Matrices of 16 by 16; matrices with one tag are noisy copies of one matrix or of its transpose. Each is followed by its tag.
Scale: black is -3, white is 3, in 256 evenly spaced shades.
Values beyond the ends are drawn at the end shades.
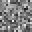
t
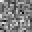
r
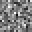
t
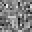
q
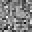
q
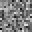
t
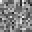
r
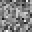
q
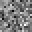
t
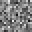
t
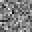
r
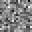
t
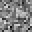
q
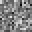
r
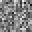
r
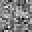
q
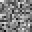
r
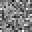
t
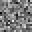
t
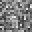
q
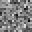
t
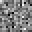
r
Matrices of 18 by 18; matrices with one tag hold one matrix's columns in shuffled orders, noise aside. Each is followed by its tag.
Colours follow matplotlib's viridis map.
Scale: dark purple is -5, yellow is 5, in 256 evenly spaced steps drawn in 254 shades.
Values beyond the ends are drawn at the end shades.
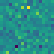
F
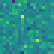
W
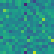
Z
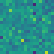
Z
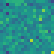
Z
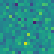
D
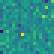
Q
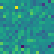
F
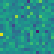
Q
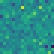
F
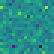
F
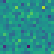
F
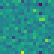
Z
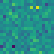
F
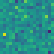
Q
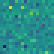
F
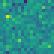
W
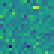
F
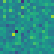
Q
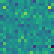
F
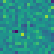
Q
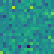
F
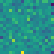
Z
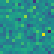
Q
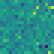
F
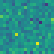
D
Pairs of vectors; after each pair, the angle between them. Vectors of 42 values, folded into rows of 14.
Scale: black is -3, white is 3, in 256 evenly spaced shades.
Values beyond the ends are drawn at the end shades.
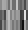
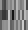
orthogonal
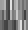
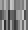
partly aligned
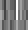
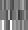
orthogonal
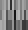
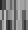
partly aligned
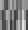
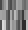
nearly opposite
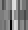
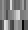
orthogonal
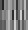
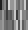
partly aligned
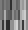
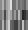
nearly opposite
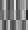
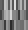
partly aligned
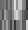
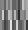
partly opposed
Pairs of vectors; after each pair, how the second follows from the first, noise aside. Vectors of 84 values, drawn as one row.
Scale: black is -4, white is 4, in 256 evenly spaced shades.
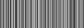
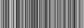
sign-scrambled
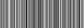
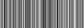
reversed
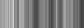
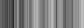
negated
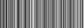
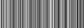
reversed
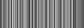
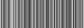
sign-scrambled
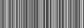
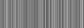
shrunk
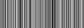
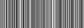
negated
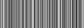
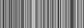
sign-scrambled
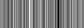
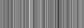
shrunk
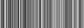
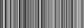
sign-scrambled
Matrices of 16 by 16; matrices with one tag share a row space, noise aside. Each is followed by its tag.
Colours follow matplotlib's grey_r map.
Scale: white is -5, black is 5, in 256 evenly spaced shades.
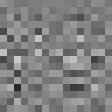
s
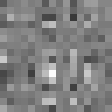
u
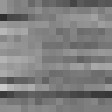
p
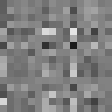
u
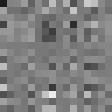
u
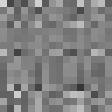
s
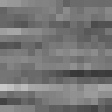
p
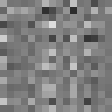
u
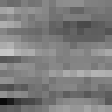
p
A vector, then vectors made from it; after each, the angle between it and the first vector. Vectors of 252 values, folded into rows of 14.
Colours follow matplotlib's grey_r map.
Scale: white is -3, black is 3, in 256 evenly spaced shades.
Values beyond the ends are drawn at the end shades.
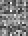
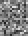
partly opposed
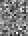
partly opposed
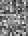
nearly parallel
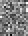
partly opposed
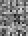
nearly opposite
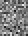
partly aligned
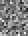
partly aligned
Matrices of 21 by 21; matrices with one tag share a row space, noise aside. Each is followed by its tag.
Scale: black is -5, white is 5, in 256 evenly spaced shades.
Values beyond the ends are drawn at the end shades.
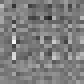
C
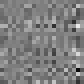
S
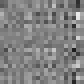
S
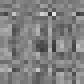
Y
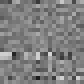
Y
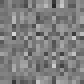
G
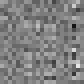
S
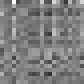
C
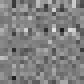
G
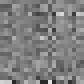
Y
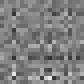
C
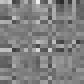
Y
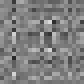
C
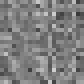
Y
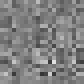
Y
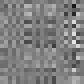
S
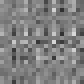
G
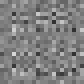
G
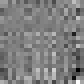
S
